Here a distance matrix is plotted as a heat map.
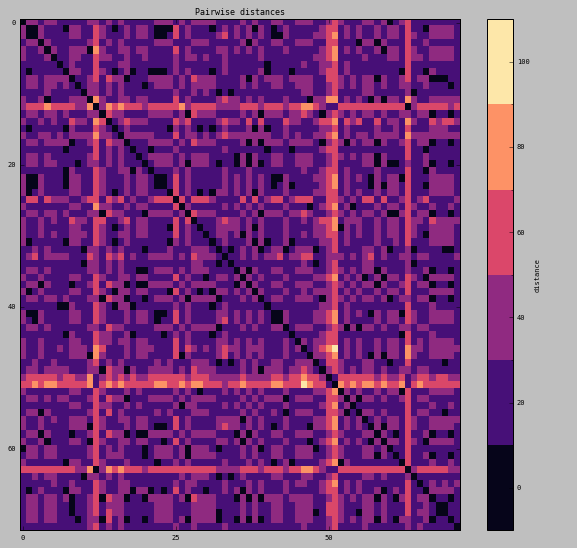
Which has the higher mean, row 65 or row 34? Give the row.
65
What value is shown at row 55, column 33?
20
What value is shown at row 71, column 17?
20
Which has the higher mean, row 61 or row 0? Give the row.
0
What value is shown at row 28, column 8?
60
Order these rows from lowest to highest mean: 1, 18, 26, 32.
18, 32, 1, 26
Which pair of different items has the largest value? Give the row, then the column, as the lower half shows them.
51, 46
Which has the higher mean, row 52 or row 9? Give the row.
9
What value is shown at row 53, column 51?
60
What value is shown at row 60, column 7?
20
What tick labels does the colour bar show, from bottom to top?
0, 20, 40, 60, 80, 100
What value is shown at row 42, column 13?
40
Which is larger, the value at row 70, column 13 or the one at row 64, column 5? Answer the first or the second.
the second
